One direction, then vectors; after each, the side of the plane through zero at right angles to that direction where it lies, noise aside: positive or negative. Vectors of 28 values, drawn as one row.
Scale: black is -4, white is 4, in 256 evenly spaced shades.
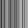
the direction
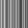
negative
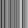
positive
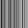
positive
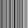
positive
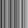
positive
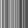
negative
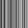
positive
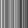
negative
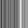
positive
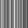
negative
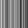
negative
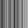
positive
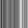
positive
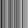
positive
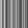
negative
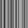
positive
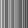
negative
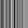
positive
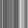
positive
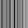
positive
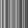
negative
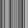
positive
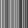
negative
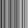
positive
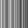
negative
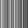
negative
